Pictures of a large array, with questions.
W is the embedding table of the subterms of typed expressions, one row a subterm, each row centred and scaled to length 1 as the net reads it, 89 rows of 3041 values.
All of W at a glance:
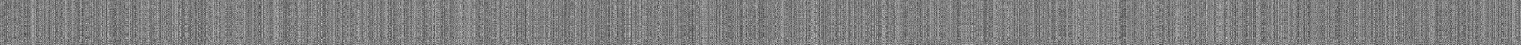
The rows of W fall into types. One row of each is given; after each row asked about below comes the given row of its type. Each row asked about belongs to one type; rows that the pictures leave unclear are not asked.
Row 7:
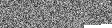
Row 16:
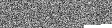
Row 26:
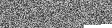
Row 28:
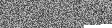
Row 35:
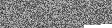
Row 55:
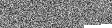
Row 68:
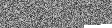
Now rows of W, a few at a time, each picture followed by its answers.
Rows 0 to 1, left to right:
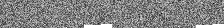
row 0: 16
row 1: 35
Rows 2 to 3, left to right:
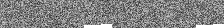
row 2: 35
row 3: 26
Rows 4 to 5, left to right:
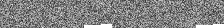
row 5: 7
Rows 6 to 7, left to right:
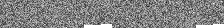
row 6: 16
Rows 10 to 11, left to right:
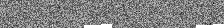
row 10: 7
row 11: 16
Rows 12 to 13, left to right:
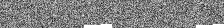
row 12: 16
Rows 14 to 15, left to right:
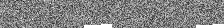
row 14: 7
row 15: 68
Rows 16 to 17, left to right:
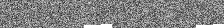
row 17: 26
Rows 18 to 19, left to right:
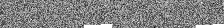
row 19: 35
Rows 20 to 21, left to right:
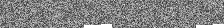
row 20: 26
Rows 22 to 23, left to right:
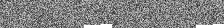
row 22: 28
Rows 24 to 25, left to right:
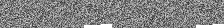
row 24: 68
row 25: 68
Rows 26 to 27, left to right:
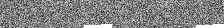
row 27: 35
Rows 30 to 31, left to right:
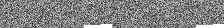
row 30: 28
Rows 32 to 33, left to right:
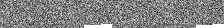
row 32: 35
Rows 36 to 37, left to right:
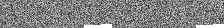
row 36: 16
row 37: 28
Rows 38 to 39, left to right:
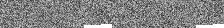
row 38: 7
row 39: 35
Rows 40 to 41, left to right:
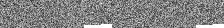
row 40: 28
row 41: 68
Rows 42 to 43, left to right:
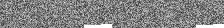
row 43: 26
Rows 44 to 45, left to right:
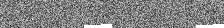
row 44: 68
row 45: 28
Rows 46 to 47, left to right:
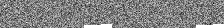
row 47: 16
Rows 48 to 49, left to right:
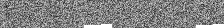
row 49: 28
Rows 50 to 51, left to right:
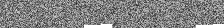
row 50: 68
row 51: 26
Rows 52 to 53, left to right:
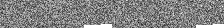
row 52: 35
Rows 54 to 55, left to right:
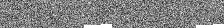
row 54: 16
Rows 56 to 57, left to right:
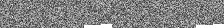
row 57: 55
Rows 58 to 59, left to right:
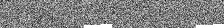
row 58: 28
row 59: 55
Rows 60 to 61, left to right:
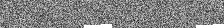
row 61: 28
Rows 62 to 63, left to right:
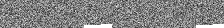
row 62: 55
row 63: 68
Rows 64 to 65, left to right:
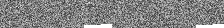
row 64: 68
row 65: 35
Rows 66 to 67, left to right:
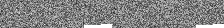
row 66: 68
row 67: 35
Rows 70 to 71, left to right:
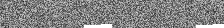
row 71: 28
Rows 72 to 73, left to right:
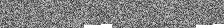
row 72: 7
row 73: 35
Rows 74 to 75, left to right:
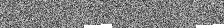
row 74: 68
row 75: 28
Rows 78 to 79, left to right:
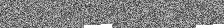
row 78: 68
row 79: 26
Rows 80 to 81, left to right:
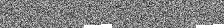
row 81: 55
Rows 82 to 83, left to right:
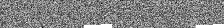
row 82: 16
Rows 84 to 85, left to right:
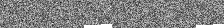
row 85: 26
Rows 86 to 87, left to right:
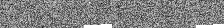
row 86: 35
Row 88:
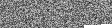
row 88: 26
